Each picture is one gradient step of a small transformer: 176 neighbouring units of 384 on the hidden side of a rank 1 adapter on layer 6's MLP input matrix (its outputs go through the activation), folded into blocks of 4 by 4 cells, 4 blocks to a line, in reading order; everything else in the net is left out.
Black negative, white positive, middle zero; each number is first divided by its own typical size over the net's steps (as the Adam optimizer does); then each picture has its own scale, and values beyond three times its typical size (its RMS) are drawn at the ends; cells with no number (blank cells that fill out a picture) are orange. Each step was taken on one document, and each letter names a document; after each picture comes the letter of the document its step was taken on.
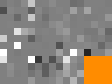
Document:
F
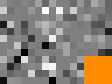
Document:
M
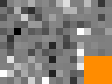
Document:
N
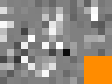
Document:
M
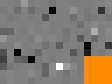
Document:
F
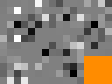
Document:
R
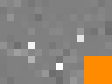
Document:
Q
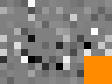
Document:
F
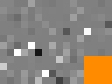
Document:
Q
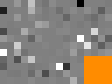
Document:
F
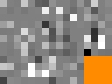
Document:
M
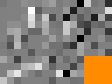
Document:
R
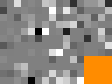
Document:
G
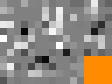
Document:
M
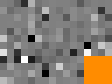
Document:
F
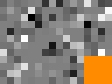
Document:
R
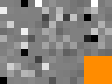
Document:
M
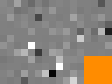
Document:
Q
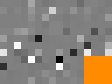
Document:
F
